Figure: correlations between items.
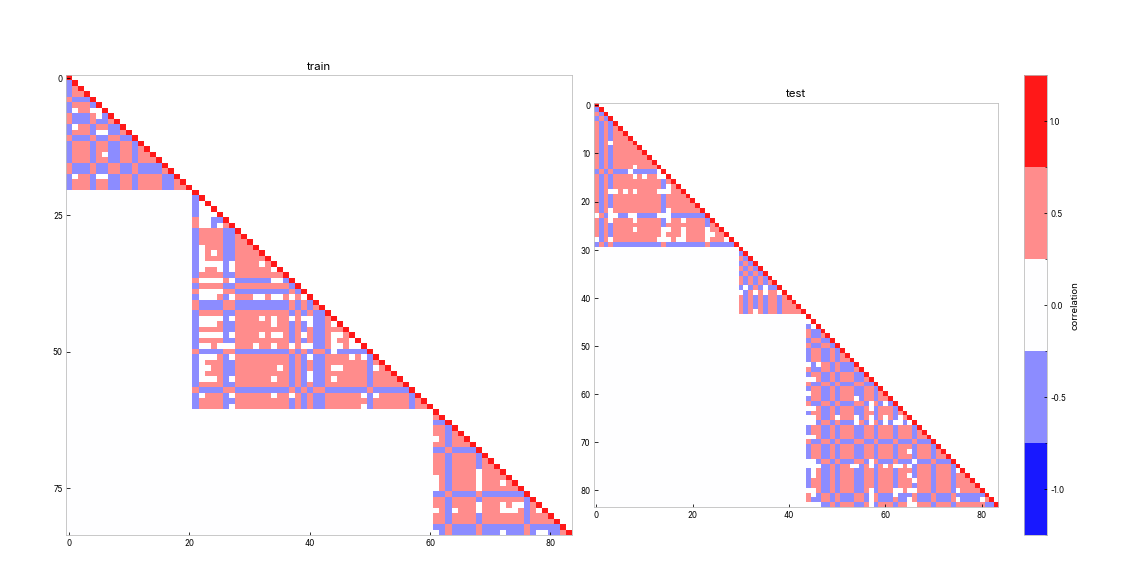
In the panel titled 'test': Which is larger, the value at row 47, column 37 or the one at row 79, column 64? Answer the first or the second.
the second
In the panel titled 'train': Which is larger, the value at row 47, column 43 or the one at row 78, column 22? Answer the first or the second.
the first
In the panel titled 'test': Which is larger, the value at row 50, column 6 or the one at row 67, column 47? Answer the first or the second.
the first
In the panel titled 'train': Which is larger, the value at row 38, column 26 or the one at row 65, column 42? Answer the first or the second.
the second
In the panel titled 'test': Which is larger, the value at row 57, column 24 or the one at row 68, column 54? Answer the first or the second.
the first
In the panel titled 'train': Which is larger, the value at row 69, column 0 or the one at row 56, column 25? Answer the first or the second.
the second
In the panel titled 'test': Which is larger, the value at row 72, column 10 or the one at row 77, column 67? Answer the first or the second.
the second
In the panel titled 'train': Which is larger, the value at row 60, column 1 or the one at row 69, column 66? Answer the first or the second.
the second
